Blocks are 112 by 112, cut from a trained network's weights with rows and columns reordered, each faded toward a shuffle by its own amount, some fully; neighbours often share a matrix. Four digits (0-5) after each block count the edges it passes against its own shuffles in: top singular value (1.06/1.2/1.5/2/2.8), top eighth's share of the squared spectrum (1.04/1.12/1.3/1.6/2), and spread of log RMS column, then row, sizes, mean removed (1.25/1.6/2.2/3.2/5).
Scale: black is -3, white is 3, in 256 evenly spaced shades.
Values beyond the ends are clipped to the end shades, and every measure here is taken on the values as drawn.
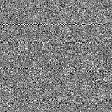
4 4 0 3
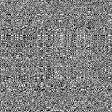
4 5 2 4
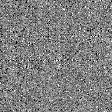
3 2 1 2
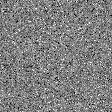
1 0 0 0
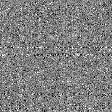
3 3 0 2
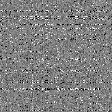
4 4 2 3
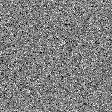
0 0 0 0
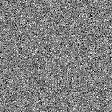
3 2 1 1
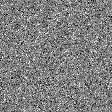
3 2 0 1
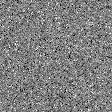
0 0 0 0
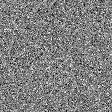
0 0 0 0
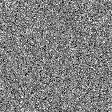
0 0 0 0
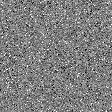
0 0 0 0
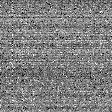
4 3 2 1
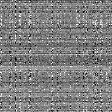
4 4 4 2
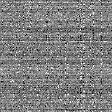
4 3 3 1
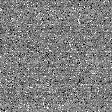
2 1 1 0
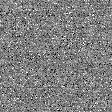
1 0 0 0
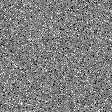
2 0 0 0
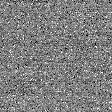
2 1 0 0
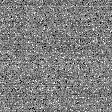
2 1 0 0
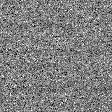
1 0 0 0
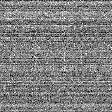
5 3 2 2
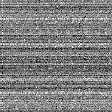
5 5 3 4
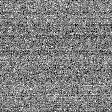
3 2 0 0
